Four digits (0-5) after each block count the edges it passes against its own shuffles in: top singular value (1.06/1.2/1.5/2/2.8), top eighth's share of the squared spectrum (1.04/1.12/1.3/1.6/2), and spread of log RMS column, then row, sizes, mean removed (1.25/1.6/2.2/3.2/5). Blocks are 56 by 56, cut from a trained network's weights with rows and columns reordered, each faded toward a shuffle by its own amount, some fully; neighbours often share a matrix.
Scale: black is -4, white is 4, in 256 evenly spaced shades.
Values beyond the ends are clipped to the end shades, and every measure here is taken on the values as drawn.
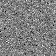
1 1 0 0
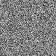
2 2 0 0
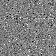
2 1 0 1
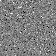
0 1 0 0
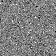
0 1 0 0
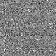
3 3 0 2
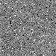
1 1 0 0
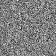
1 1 0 0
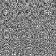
4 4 1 2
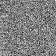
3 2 0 0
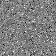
1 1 0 0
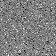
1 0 0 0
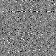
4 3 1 2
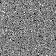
0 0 0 0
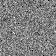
0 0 0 0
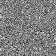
2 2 0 0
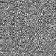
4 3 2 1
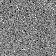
0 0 0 0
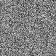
0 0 0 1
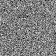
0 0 0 0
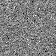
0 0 0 0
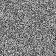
1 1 0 0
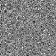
3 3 1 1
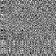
4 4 2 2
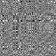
4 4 2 2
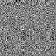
4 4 2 2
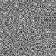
4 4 1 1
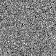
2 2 0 0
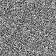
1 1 0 0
